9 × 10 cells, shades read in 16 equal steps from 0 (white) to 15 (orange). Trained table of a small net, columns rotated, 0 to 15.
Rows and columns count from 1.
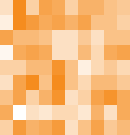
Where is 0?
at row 8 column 2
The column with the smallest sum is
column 6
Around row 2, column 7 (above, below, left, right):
10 7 10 8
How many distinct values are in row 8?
6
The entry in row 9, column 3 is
10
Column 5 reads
11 12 4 4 14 15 14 5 13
